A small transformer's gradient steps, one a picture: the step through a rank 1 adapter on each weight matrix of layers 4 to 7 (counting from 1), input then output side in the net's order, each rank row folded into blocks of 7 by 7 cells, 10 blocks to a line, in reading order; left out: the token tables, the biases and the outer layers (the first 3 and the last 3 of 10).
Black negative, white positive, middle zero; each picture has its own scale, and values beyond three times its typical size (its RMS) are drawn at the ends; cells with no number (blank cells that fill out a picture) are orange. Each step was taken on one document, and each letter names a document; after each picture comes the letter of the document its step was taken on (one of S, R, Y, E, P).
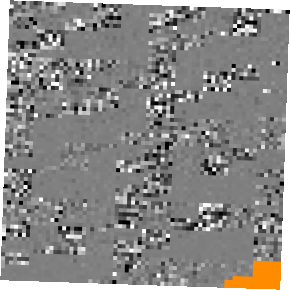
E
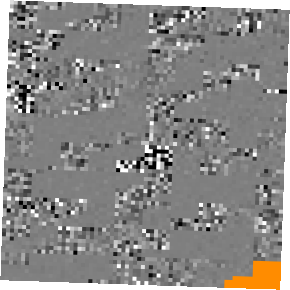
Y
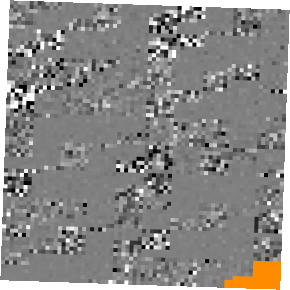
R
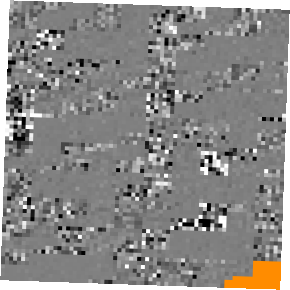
Y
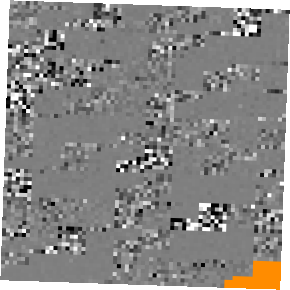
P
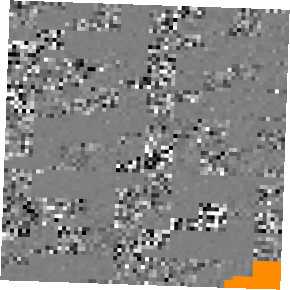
Y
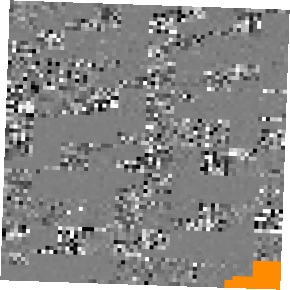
Y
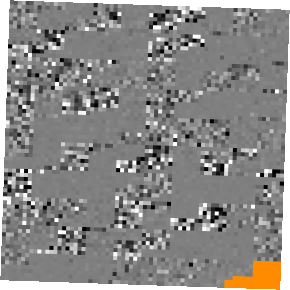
P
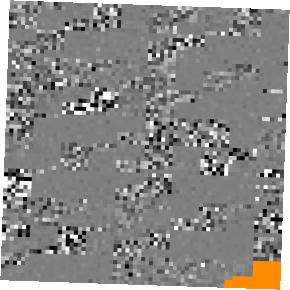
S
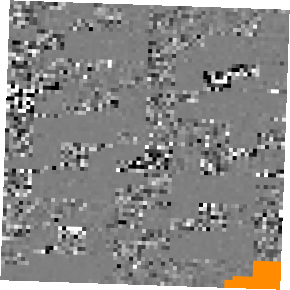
E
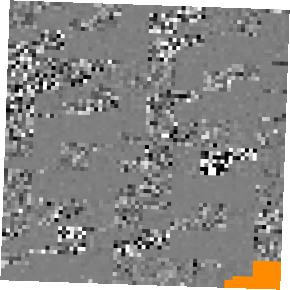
E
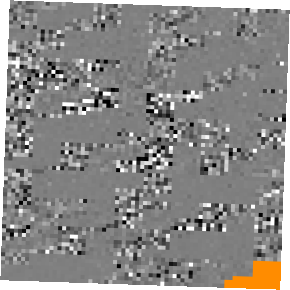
P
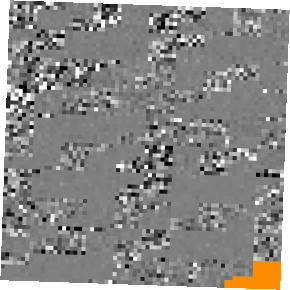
R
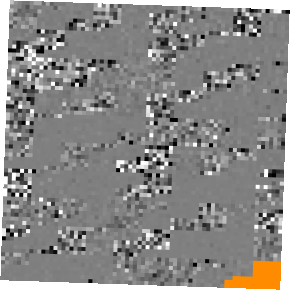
E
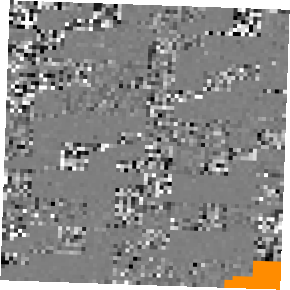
R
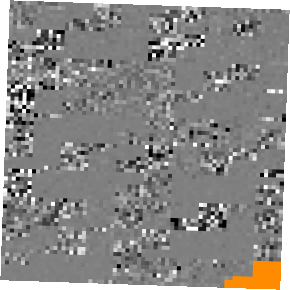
E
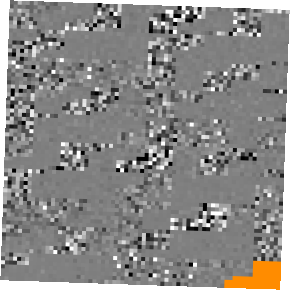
P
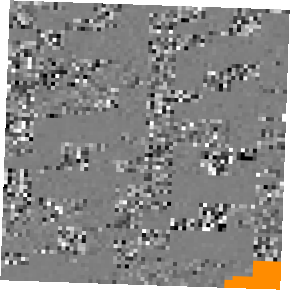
E
